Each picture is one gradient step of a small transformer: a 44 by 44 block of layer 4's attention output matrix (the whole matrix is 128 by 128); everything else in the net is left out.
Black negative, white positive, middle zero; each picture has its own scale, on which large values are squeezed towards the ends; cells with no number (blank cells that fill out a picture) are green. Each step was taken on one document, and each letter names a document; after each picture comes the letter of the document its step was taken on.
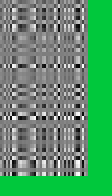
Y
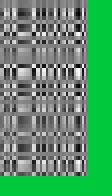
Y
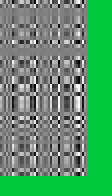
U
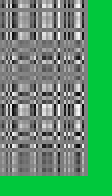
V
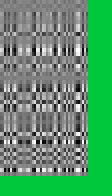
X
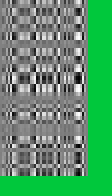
V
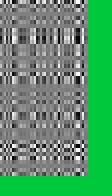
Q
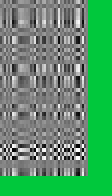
Q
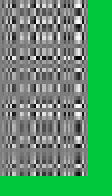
V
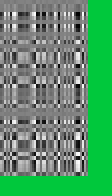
Y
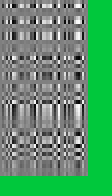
V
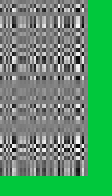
Q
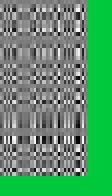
X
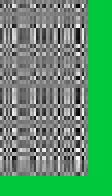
Q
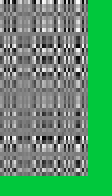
X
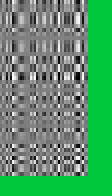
Q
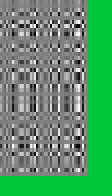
U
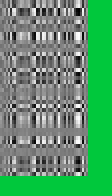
V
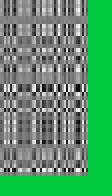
X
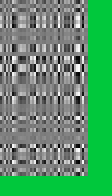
Q
